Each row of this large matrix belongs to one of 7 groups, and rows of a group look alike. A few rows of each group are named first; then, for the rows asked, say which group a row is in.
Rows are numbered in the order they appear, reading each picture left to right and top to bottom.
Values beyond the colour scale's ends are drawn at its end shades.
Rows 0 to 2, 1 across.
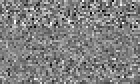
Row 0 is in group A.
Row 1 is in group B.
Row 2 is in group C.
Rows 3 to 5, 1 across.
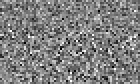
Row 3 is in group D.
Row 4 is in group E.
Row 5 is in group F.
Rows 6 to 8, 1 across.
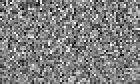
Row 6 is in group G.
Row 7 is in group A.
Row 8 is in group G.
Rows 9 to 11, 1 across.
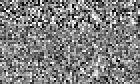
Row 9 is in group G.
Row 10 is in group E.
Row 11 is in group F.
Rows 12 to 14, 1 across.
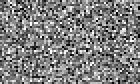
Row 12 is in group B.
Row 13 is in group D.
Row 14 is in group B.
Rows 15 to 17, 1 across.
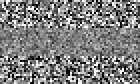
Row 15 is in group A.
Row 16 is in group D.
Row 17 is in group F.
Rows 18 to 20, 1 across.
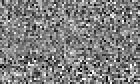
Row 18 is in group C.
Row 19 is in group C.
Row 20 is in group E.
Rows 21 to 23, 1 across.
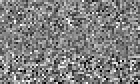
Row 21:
A
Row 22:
B
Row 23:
A
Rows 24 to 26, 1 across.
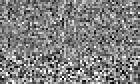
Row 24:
C
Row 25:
C
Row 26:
B
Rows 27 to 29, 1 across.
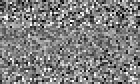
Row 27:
B
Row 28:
E
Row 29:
D
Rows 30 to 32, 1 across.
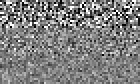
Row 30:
B
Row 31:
A
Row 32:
E
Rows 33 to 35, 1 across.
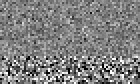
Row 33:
A
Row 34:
E
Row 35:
C
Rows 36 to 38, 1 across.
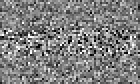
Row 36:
D
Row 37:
E
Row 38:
D
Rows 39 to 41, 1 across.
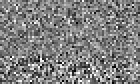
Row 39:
A
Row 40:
G
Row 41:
G
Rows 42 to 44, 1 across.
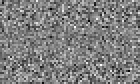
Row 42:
C
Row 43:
C
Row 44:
G
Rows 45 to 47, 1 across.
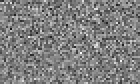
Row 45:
F
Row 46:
G
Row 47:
A
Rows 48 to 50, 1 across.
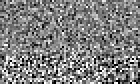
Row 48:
G
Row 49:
C
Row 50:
B
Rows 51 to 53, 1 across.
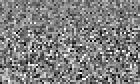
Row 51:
A
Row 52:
A
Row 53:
E
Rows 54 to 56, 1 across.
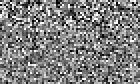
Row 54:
F
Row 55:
D
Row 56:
E
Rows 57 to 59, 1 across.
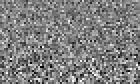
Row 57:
A
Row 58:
A
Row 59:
G
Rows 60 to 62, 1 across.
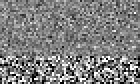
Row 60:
A
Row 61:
C
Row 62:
D
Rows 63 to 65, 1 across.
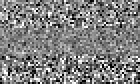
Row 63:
A
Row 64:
A
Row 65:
C
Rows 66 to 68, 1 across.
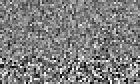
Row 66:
G
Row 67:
F
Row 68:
E
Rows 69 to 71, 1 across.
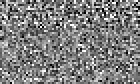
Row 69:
C
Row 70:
E
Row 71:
B
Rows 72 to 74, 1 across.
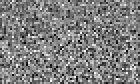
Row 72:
D
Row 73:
E
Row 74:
D
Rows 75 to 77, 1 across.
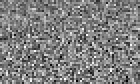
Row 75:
E
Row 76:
E
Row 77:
B
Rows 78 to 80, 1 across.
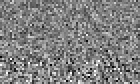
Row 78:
G
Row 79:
E
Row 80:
F
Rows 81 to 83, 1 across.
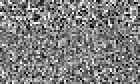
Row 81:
E
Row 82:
B
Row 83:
B
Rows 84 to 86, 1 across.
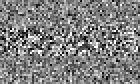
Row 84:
A
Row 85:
G
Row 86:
F
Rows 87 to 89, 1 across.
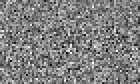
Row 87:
B
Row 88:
F
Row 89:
B
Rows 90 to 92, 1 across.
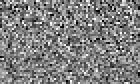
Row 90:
D
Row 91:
A
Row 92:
F
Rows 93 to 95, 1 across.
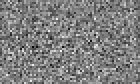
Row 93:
D
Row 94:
D
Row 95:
B
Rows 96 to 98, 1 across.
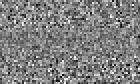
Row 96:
A
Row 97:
D
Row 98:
C
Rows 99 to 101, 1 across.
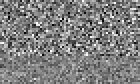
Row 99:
C
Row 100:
A
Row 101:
E
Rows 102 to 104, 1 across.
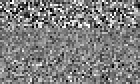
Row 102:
G
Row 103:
D
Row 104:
F
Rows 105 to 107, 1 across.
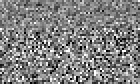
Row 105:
A
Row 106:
A
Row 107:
D
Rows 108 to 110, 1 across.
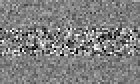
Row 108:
A
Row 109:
D
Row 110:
D
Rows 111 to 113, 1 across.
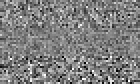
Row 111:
G
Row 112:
E
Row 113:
E
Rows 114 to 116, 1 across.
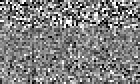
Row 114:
F
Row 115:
F
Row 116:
C
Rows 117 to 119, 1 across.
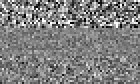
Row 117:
A
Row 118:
B
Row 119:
D
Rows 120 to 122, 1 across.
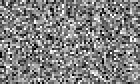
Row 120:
C
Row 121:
D
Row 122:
G
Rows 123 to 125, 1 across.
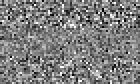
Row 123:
C
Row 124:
E
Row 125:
G
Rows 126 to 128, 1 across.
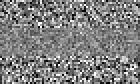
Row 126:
G
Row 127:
G
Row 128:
D
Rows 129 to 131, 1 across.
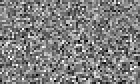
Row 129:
F
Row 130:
E
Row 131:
D
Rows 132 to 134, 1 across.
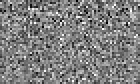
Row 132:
E
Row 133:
G
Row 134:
G
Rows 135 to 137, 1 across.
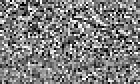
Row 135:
G
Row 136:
F
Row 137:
E
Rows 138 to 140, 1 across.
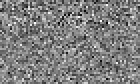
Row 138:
E
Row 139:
G
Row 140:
A
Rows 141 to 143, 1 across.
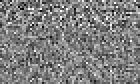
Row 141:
G
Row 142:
C
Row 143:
G
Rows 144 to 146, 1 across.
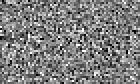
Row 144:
B
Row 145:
E
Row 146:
D
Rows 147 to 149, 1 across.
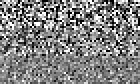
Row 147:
B
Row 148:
A
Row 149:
A
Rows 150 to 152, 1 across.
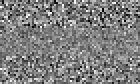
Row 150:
C
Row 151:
G
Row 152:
B
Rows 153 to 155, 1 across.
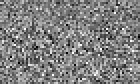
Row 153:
F
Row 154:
D
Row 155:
G
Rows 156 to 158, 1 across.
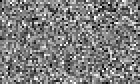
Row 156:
D
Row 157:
E
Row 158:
C
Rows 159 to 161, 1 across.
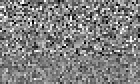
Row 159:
F
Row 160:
D
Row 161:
E
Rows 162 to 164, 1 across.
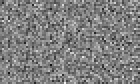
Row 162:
C
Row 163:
C
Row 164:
C
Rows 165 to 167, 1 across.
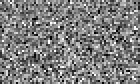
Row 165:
D
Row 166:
C
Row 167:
G
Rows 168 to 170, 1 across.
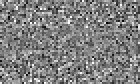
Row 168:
A
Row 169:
B
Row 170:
B
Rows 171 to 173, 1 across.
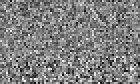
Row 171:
G
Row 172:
B
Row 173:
D
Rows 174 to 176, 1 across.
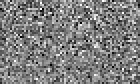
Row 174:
G
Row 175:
G
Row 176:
C
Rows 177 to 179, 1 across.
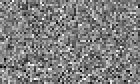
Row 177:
G
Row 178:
A
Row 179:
E
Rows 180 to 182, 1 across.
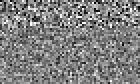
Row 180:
E
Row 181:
G
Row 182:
F
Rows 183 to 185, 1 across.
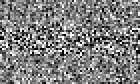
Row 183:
C
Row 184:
B
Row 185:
A
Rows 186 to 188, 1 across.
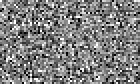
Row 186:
A
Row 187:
G
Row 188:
B
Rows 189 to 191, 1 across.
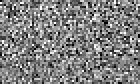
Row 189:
F
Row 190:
D
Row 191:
D
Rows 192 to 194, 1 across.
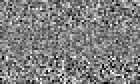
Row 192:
F
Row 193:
B
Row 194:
C
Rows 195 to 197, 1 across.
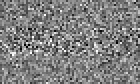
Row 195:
G
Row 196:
B
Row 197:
D
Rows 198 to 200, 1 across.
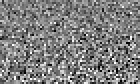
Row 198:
C
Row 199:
E
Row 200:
A
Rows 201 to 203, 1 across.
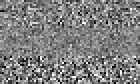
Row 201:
E
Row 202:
F
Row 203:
G
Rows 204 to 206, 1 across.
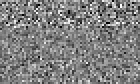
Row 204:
A
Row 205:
D
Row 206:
G
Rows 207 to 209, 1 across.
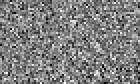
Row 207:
G
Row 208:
G
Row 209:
C
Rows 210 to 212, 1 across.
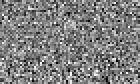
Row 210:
C
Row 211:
A
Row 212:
F
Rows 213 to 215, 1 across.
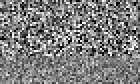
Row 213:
E
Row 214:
E
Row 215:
B
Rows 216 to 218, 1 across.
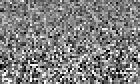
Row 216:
E
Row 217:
A
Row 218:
E
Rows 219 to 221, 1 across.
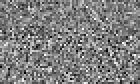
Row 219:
G
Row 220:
E
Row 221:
A
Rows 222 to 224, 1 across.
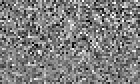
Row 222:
C
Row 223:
G
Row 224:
E
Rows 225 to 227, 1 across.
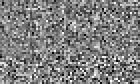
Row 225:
C
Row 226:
C
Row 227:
F
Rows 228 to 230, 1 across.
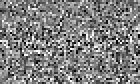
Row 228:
E
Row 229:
B
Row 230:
A
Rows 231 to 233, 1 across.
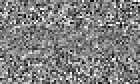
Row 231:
A
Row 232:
B
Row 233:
F
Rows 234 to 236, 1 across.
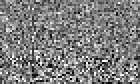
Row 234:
B
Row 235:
B
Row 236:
D
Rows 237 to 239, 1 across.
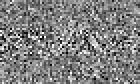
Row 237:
G
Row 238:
G
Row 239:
F
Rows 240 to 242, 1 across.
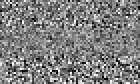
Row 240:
D
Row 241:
D
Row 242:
F
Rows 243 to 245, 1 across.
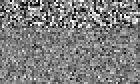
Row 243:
G
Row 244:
D
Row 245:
A
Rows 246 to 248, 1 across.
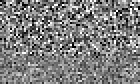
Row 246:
B
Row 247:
G
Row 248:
E
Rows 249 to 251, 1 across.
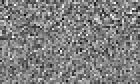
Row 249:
C
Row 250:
E
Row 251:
G
